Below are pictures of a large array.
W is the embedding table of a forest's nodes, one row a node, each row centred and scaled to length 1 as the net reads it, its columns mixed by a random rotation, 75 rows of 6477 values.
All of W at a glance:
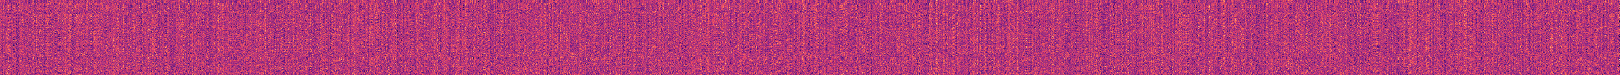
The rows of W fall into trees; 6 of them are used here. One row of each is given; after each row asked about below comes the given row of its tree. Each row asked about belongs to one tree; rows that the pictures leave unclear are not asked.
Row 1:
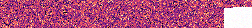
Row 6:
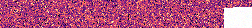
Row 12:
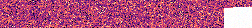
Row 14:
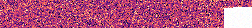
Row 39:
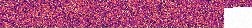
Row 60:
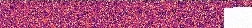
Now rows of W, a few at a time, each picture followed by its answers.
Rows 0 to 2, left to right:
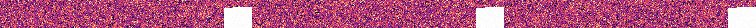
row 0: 1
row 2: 1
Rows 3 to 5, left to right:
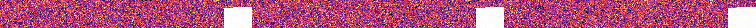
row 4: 14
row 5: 6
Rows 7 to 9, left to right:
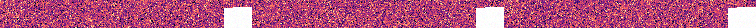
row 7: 6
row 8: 14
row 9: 6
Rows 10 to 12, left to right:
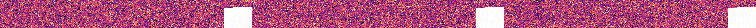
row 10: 1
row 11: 60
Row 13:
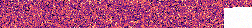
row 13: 1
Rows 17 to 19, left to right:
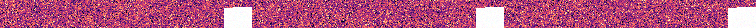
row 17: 6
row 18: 14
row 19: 39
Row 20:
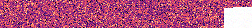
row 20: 14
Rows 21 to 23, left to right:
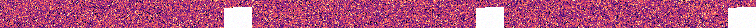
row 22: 39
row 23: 1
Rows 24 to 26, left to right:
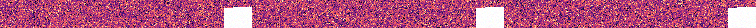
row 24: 12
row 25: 14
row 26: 1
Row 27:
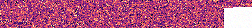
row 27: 14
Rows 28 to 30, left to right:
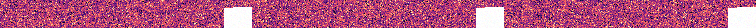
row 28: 60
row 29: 6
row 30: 12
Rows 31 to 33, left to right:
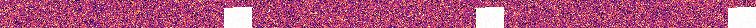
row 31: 14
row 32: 6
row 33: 14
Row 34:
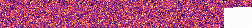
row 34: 60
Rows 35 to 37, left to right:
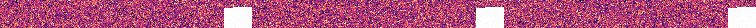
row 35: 1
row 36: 60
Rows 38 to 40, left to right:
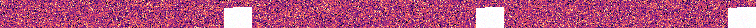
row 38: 60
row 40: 60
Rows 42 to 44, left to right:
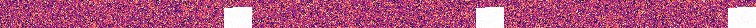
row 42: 1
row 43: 14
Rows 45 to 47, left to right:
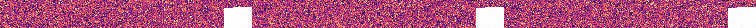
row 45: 39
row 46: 60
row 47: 60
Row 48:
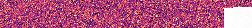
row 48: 14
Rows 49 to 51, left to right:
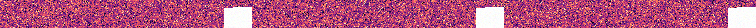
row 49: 39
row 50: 60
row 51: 39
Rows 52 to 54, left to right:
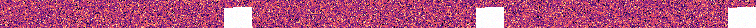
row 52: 14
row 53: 6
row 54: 12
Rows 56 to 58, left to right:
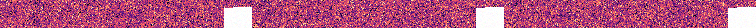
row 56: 12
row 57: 1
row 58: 1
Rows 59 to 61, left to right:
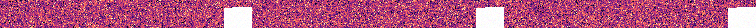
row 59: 1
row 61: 6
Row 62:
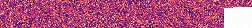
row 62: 14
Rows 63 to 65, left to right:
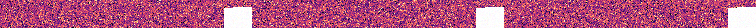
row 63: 1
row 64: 60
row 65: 14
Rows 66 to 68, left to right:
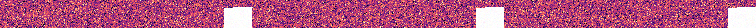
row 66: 39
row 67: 6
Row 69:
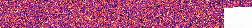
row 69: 6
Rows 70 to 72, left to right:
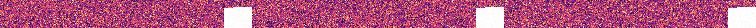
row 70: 14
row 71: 14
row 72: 60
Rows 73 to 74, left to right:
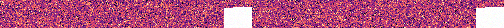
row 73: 60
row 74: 6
